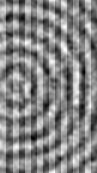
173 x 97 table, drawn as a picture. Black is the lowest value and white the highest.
Rings spread out from the middle left. On average the colour sits 50% of the way up the scale. There is no overall slope. Upright stripes repeat 8 times across the table. No lone cell stands out from its neighbours.
